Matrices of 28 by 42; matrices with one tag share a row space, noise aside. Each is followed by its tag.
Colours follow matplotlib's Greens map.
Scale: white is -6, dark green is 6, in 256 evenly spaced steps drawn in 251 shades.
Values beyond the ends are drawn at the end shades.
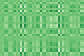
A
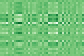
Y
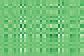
A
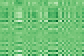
Y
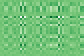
A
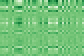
Y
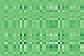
A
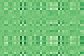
A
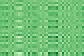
Y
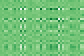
A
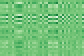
Y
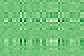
A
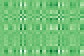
A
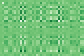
A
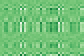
A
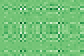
A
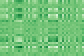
Y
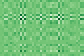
A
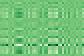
Y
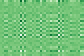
A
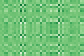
A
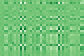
A
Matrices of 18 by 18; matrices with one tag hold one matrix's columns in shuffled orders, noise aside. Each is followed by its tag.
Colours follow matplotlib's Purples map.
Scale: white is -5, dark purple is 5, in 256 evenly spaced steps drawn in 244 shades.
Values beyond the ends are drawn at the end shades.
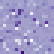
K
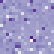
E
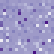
K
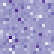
E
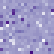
K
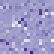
K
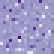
E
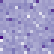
E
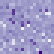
K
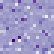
E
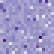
E
